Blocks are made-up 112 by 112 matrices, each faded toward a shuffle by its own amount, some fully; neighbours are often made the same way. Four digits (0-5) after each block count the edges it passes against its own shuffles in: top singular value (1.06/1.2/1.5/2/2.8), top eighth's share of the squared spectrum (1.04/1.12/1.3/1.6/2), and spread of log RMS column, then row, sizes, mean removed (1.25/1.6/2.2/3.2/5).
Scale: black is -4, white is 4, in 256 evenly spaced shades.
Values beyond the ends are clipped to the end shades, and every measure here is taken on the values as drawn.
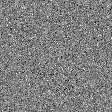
0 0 0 0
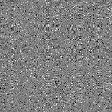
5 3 2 2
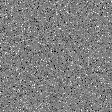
0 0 0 0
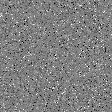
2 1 0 0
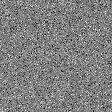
1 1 0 0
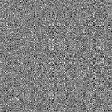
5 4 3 3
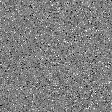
3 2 0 0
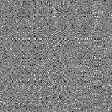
5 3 2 2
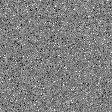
0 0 0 0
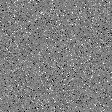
0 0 0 0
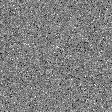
0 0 0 0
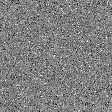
0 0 0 0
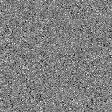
3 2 1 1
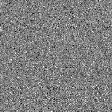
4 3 1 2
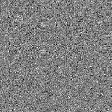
4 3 1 2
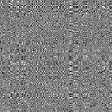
5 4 3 3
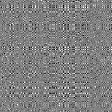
5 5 4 4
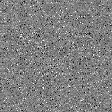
4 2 1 1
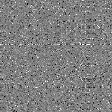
4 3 1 1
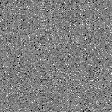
4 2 1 1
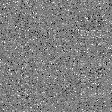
3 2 0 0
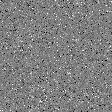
2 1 0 0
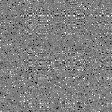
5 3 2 2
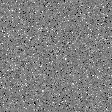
2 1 0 0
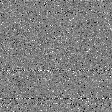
2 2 0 2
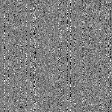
2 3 4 0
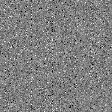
1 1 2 0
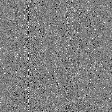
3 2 3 0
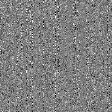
2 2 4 0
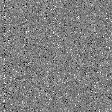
2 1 2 0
